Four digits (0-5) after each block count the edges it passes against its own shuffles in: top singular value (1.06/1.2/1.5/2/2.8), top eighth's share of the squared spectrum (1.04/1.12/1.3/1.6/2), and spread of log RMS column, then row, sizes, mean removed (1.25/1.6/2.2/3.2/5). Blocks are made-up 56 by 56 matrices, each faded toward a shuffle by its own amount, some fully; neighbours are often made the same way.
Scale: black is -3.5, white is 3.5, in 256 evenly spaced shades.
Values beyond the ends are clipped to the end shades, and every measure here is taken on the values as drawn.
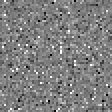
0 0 0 0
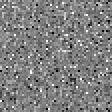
1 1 1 0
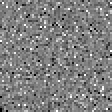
0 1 0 0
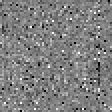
3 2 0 1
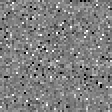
1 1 0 0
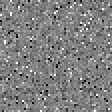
0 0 0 0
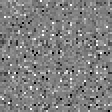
3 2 1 1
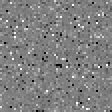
2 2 0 0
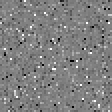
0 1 0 0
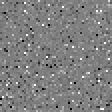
0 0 0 0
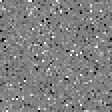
0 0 0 0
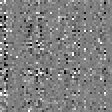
3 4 3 2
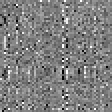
4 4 3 1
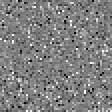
0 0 0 0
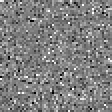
0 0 0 0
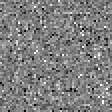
2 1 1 0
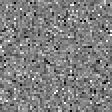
2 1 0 0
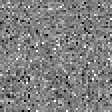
3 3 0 1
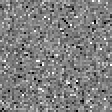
0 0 0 0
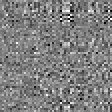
4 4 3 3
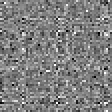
4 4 2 2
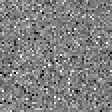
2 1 0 0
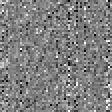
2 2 3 0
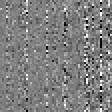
3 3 4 0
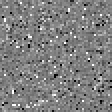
1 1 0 0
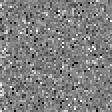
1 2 0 0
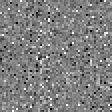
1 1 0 0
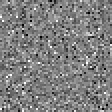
0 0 1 0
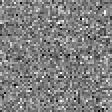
3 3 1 1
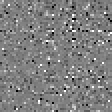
3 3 1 1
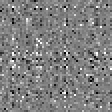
4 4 2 2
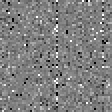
4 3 2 1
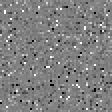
1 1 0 0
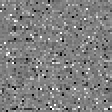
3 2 0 1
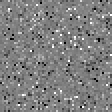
2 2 0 0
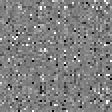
3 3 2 1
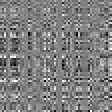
4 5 4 4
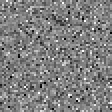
2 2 0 0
